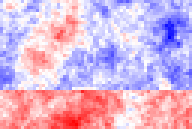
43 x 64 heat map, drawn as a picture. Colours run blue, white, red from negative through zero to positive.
Ninth with the highest average: bottom middle. Stripes: none. Seam: horizontal, 70% of the way down, the bottom part higher.
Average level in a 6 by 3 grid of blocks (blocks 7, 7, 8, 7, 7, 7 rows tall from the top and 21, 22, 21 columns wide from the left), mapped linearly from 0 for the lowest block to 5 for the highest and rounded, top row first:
221 / 220 / 311 / 210 / 443 / 554
